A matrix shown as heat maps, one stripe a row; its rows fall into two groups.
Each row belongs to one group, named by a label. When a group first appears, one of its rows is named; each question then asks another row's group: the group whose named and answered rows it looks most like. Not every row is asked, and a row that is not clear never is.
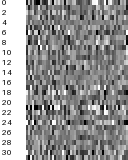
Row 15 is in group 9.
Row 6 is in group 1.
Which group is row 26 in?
9
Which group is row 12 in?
1
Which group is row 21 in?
9
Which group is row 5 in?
9
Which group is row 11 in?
1
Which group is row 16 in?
1
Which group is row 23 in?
9
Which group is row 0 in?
9
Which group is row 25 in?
1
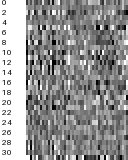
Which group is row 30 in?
9
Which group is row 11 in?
1
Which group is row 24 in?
9
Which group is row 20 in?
9
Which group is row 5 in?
1
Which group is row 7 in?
9
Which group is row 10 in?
1
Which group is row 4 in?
1
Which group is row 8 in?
1
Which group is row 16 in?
1
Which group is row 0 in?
9
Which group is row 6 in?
1
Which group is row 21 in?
1
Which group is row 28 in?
9
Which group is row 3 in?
9
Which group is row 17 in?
1
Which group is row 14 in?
9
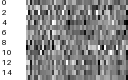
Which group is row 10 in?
9
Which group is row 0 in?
9
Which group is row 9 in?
9
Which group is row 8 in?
9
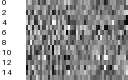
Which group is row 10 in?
9
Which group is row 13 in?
9
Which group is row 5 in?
1
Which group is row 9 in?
9
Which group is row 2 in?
1
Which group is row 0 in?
1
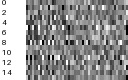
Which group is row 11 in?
9
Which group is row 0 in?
1
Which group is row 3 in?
9
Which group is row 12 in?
9
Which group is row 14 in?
9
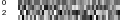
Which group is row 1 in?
1
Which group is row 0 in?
9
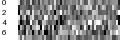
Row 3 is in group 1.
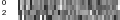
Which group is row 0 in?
1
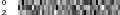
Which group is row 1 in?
9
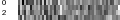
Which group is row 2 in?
1
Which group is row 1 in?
1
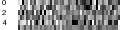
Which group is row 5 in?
1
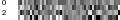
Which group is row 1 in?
1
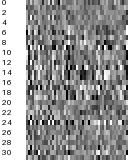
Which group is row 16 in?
9
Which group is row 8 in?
1
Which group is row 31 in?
1
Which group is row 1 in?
1
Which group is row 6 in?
1
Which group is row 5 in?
1
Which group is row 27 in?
9
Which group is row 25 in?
9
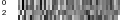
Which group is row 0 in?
9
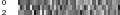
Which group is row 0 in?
9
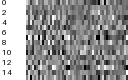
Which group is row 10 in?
1
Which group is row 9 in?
1
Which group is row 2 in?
9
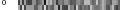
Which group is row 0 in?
9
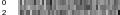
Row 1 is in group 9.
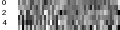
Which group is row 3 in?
9
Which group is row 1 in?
1
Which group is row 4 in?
9
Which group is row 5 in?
9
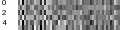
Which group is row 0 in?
9
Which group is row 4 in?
9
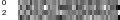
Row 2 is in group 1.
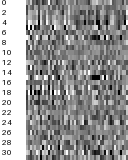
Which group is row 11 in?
1
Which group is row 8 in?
1
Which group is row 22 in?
1
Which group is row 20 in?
9
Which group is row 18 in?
9
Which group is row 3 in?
1
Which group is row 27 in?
1
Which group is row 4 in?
1
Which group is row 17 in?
9
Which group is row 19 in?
1
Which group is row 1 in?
1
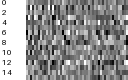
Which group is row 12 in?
1
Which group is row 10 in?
9
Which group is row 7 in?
9
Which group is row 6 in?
1
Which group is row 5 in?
1
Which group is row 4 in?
9
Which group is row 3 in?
1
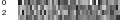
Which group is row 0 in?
9
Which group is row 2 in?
9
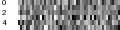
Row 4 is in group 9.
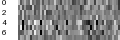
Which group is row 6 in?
9
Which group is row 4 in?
9
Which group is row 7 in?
1
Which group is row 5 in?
9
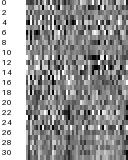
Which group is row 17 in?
9
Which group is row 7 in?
9
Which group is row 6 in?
9
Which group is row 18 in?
9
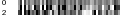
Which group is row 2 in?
9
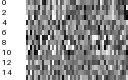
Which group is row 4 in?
1
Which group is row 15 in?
1
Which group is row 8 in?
1
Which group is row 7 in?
9
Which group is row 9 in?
9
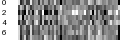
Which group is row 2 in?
1
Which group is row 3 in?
9
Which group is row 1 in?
1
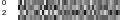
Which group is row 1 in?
1
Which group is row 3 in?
1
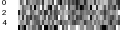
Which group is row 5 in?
1
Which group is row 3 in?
9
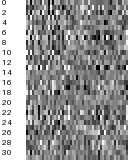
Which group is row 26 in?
9
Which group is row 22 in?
1
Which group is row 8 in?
1
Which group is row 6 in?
1
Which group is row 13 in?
1
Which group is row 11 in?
9
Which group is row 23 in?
1
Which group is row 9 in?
1
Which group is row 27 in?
9
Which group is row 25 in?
1
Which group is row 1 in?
1
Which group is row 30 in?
9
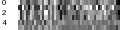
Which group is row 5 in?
1
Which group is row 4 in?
9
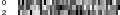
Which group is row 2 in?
1
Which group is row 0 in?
9
